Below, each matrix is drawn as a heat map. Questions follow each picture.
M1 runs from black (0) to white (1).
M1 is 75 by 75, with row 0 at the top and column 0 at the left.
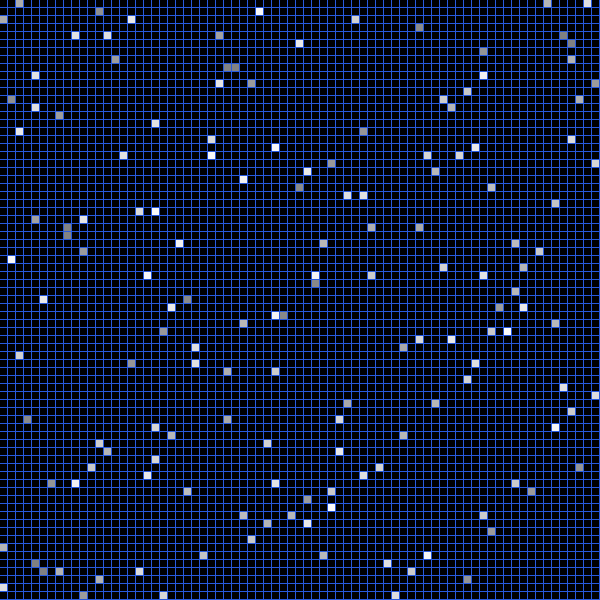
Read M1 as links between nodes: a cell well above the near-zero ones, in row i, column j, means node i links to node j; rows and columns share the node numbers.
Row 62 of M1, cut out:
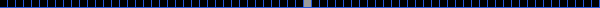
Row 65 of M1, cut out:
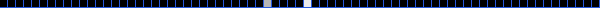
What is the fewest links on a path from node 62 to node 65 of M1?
2
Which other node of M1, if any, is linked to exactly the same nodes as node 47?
node 11
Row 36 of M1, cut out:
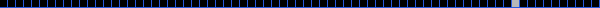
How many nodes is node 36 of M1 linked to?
1
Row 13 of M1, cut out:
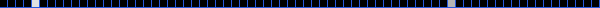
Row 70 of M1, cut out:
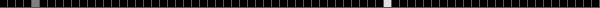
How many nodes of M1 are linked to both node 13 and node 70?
1
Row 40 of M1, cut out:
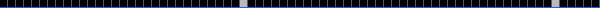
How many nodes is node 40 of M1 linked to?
2
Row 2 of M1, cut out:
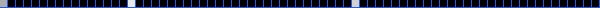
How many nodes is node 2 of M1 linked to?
3
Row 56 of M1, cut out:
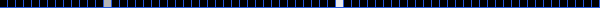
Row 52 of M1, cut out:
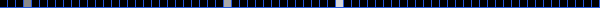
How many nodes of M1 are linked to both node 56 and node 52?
1
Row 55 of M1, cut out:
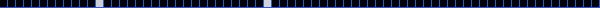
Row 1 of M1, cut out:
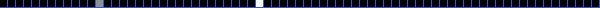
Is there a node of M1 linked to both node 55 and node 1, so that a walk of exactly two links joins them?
yes
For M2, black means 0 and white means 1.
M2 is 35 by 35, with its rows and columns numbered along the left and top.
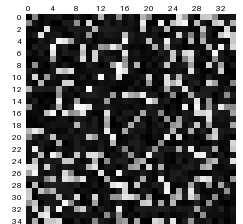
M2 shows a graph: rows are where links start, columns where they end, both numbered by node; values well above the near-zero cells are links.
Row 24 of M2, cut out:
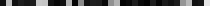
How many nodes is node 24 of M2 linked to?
10
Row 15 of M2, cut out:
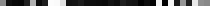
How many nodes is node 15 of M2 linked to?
11
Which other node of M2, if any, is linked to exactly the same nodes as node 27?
node 16
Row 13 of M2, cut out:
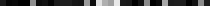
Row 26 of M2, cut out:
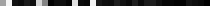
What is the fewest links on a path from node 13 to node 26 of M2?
3
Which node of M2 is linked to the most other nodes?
node 30
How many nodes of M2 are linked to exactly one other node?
0
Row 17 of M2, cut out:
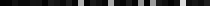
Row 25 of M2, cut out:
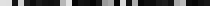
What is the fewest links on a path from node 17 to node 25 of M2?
1
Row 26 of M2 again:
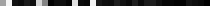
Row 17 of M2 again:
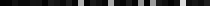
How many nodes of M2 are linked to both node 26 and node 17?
0
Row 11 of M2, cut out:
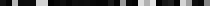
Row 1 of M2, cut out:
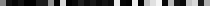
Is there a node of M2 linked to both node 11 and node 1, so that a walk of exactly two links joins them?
yes
